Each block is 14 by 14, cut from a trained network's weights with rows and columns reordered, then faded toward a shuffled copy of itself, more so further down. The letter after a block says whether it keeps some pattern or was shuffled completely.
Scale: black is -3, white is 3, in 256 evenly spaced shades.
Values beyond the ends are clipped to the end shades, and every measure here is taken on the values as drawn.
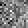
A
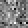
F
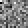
A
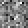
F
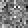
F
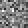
A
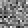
F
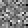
A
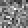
A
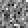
A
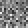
F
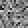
A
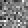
F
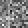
A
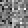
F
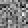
F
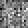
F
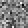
A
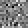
F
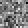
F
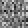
F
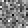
A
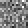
F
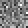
A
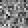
A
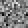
A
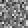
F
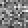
A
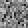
A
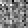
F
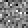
A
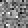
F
